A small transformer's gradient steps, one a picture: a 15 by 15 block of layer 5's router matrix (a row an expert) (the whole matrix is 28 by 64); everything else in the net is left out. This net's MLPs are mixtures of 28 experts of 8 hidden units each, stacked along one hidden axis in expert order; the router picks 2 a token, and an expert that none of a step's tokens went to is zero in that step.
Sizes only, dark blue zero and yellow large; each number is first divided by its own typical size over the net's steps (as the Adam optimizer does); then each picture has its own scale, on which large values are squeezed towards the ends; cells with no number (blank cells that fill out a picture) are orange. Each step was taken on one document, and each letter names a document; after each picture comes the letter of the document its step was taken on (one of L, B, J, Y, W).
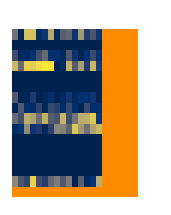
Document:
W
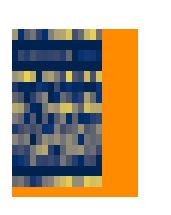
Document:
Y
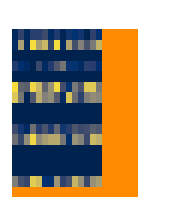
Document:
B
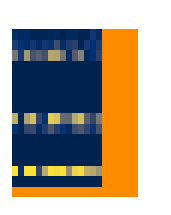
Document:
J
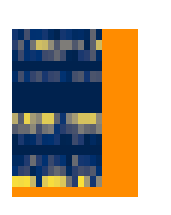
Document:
J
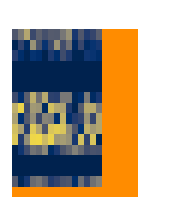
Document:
Y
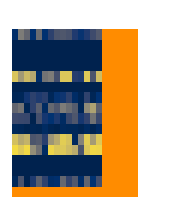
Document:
Y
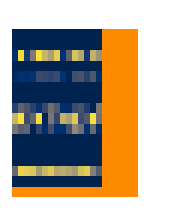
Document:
J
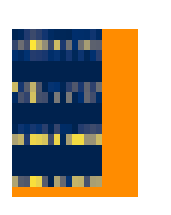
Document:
B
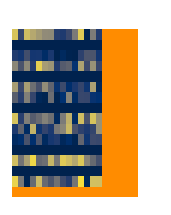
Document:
W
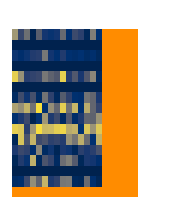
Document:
Y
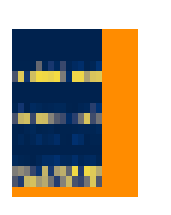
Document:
J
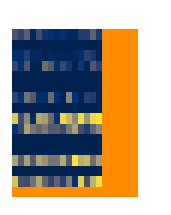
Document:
W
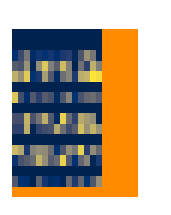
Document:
W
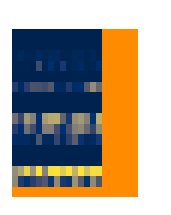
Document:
J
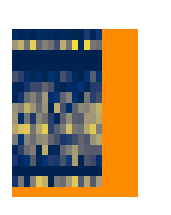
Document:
Y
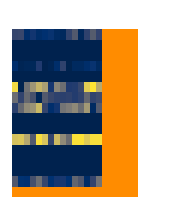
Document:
B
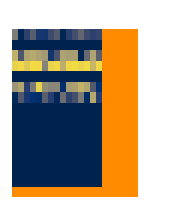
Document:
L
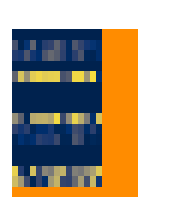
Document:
J
